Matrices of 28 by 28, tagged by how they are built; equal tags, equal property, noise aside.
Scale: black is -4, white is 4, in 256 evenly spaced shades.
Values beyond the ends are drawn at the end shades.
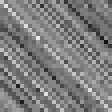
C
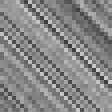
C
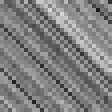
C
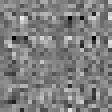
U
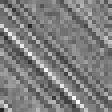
C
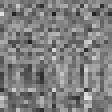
U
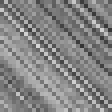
C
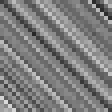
C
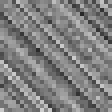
C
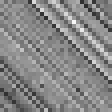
C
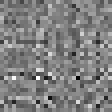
U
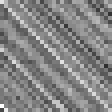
C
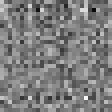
U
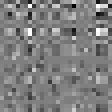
U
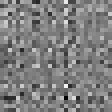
U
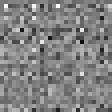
U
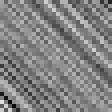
C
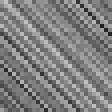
C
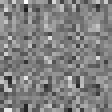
U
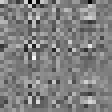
U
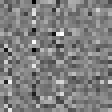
U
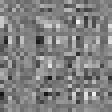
U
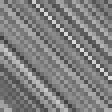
C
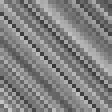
C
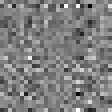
U
